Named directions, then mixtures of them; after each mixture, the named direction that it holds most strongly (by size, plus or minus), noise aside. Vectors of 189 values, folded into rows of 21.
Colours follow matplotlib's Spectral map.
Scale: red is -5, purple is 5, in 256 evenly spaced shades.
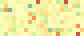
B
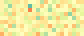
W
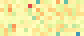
B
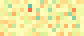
W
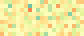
W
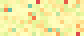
B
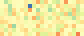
W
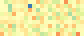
W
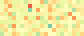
W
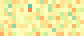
W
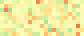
B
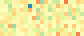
W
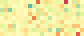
B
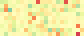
B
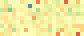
B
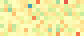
B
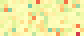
B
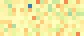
W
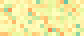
B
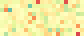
B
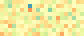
W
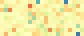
B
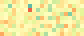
W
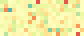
B
